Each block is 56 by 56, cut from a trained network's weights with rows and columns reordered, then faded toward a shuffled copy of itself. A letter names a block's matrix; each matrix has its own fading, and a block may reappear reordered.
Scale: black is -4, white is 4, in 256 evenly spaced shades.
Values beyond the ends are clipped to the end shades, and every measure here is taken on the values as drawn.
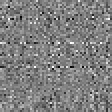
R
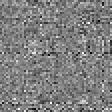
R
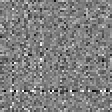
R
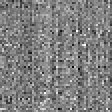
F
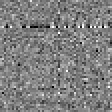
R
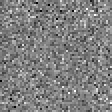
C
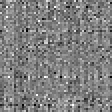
F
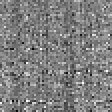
F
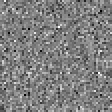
C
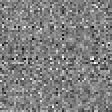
R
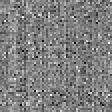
F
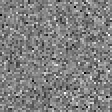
C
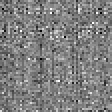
F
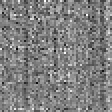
F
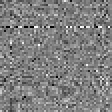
R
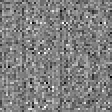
F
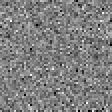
C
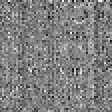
F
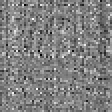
F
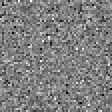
C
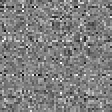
R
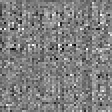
F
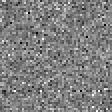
C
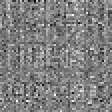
F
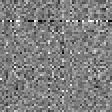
R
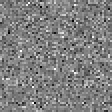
C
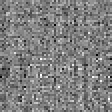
F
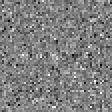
C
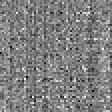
F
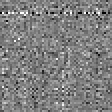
R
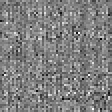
F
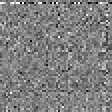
R
